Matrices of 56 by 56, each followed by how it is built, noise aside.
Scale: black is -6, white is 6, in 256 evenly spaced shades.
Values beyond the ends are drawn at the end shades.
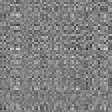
low rank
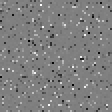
sparse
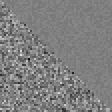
lower triangular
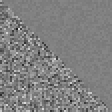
lower triangular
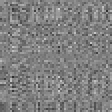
low rank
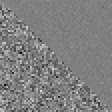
lower triangular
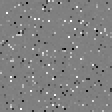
sparse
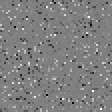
sparse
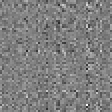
low rank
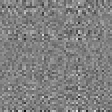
low rank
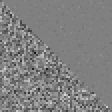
lower triangular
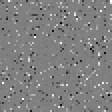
sparse
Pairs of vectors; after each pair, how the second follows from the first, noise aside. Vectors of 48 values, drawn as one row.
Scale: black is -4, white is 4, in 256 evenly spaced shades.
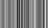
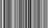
reversed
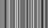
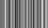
negated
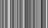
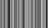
negated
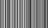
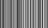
reversed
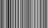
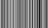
reversed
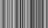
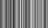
negated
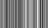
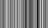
negated
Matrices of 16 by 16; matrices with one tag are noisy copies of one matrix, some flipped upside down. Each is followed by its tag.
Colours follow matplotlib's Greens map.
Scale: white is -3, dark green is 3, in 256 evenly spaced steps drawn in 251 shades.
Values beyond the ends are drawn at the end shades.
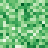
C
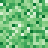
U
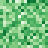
C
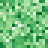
U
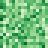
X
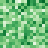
C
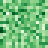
X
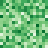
U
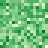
U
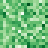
C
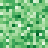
U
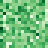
X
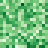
C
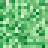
X
